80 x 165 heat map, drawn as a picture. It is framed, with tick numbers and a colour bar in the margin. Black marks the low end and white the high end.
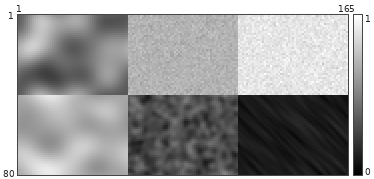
The table splits into 2 rows of 3 panels. Panel 1,1: middling, smooth, strong in contrast. Panel 1,2: high, fine-grained, faint in contrast. Panel 1,3: very high, fine-grained, faint in contrast. Panel 2,1: high, smooth. Panel 2,2: low, blotchy. Panel 2,3: very low, slanting down to the right, faint in contrast.
